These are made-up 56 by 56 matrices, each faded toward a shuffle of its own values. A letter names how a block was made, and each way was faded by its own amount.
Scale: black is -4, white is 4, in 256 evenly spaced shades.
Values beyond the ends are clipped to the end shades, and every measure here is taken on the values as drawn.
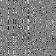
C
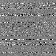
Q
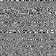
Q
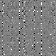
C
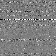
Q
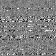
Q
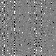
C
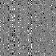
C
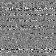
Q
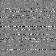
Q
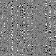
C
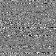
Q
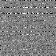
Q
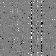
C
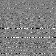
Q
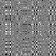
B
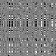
B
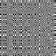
B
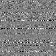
Q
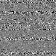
Q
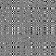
B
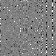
C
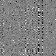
C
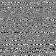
Q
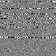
Q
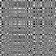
B
